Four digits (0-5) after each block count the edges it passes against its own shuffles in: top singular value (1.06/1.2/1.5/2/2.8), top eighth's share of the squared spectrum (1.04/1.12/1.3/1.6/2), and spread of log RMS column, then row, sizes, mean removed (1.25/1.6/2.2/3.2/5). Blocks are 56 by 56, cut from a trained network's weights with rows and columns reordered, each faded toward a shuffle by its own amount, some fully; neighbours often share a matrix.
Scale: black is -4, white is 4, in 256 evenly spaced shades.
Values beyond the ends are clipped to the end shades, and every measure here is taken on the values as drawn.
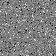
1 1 0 0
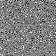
2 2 0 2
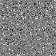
2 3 0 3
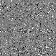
2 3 0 1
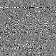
3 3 0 2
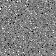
0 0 0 0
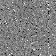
2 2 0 0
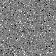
0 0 0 0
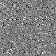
3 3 1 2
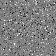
1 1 0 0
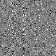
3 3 2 0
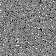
1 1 0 0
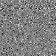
3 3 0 2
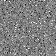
0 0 0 0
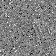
1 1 0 0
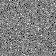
1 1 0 0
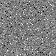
0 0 0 0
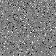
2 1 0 0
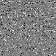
2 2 0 1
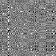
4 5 2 2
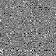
3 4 1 2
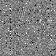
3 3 1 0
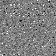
2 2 0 1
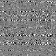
3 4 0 3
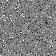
0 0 0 0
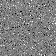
0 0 0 0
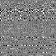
4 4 1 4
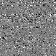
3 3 0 2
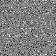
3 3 0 3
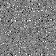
2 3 0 2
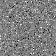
1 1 0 0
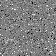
1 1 0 0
